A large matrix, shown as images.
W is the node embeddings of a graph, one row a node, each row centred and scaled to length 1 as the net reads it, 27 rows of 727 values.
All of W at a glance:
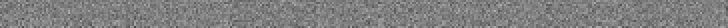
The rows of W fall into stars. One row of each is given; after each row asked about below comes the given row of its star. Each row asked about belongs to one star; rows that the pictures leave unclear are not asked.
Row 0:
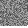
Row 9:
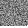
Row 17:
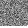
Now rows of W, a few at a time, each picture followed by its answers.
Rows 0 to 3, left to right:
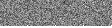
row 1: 9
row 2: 17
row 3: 17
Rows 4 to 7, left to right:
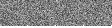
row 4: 0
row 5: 0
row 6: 17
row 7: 0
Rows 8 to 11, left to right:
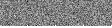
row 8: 0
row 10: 9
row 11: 9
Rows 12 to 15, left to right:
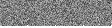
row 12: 0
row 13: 0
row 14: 17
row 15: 9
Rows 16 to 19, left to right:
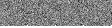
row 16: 9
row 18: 9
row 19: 9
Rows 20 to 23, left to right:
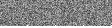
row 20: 0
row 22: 17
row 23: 0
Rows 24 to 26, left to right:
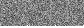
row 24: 0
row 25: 0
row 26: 9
